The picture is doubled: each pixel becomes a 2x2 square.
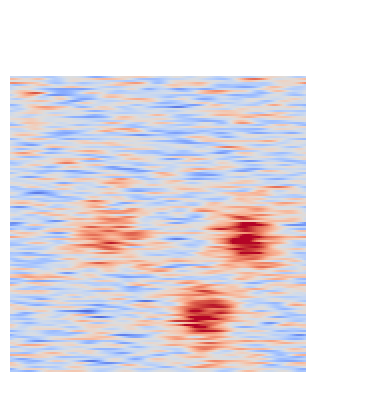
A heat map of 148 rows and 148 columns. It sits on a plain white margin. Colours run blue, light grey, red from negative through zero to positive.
Average level on the scale: 50%. Bumps: three. Mirror symmetry: none. Ninth with the highest average: middle right.
